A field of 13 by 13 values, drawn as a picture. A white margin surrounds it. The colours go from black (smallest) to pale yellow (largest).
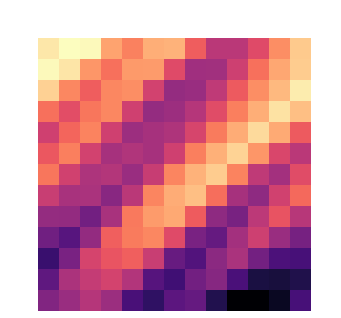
Ninth with the highest average: top left. Slope: up to the top. Grain: diagonal, up to the right. Histogram: bell-shaped. Lone odd cells: none.
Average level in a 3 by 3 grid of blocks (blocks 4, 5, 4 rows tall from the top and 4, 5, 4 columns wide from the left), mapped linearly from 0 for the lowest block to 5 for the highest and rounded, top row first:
5 3 5
3 4 3
2 1 0
